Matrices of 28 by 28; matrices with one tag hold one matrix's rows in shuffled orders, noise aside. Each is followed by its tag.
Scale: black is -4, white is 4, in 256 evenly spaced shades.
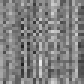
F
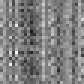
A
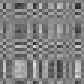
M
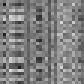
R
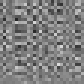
M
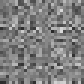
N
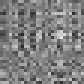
N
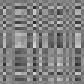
M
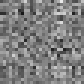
N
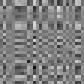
M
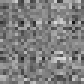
N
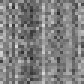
A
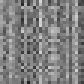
F
